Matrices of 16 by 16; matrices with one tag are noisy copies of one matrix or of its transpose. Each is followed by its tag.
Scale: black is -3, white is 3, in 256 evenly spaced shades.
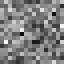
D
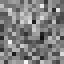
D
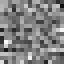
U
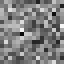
D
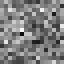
D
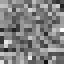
U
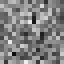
D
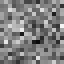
D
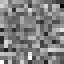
U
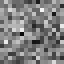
D
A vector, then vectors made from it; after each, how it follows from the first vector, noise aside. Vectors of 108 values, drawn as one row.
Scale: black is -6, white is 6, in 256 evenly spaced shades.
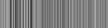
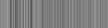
shrunk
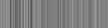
shrunk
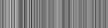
sign-scrambled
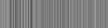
shrunk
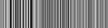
scaled up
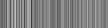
sign-scrambled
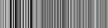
scaled up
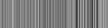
reversed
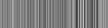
reversed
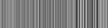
reversed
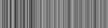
sign-scrambled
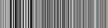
scaled up
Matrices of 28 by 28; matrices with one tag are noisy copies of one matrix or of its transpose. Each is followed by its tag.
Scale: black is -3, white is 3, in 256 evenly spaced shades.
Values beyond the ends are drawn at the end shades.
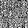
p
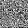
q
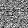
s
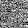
p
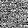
p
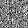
s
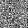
q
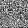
q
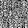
p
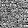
p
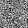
q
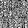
p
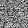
s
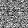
s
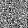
q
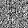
s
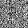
s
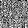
p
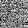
p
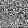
q
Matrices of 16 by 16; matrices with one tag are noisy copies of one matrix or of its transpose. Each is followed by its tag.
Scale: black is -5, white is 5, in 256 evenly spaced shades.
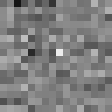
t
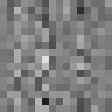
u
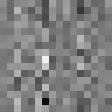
u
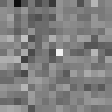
t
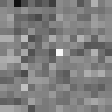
t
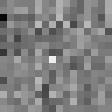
t
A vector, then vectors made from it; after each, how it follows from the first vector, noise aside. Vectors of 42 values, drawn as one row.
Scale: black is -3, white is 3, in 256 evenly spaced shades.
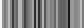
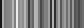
wrapped around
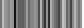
reversed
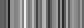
wrapped around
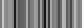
reversed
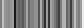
reversed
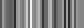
wrapped around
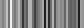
wrapped around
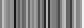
reversed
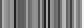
reversed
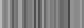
shrunk
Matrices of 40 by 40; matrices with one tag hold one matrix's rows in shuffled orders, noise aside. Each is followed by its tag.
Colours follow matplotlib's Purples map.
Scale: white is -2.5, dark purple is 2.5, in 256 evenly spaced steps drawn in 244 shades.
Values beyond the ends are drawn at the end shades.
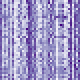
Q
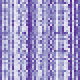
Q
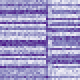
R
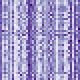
Q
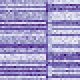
R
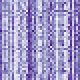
Q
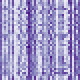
Q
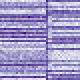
R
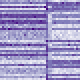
R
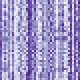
Q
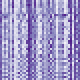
Q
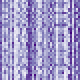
Q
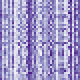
Q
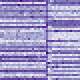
R
